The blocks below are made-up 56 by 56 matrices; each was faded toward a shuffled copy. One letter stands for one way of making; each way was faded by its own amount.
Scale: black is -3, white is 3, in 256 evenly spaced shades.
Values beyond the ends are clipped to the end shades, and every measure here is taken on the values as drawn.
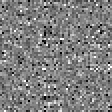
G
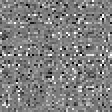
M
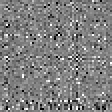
M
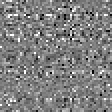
M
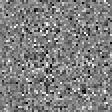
G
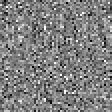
G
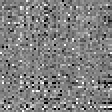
M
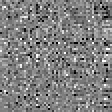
M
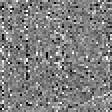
G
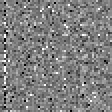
G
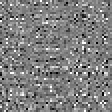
M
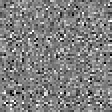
M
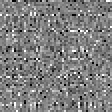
M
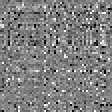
M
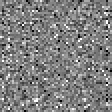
G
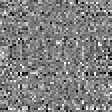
M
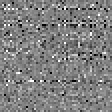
M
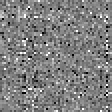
G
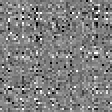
M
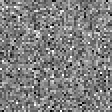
G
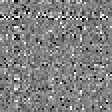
M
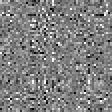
M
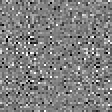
M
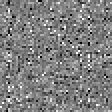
G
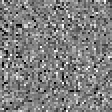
G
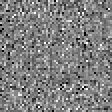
G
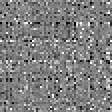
M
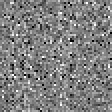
G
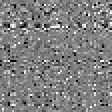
M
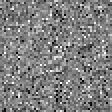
G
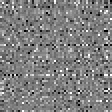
M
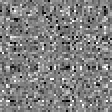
M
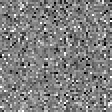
G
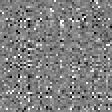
M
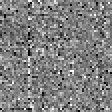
G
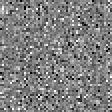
G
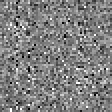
G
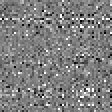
M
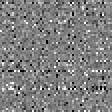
M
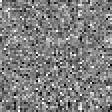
G
